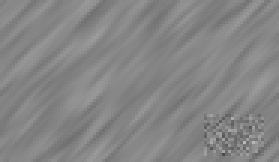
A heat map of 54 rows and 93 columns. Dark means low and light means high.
On average the colour sits 50% of the way up the scale. No overall slope runs across the table. In the bottom right lies a patch that is rougher than the rest. No single row or column stands out from its neighbours. Values change most from cell to cell in the bottom right. The grain runs diagonally up to the right. The distribution is heavy-tailed on both sides. Neither half mirrors the other.
